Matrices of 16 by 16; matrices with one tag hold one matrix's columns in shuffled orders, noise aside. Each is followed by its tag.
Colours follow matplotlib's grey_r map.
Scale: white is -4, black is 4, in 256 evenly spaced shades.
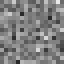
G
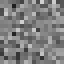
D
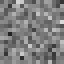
D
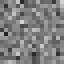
D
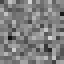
G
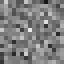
D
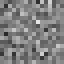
D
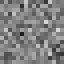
D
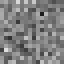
G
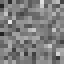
D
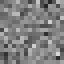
D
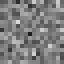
D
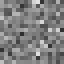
D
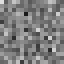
G
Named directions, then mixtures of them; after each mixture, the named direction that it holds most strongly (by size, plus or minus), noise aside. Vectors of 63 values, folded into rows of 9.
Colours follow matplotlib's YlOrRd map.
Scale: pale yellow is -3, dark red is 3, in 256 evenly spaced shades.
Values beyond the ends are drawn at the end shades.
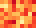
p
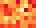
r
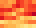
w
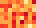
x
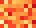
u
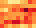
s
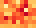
r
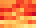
w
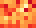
r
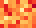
r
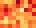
r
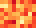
p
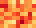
p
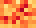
r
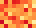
u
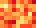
p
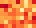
x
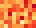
x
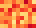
x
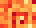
x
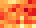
s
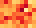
r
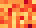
x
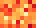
r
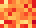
u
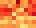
w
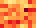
s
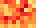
r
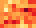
s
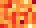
x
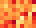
p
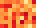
x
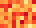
x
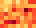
s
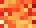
u
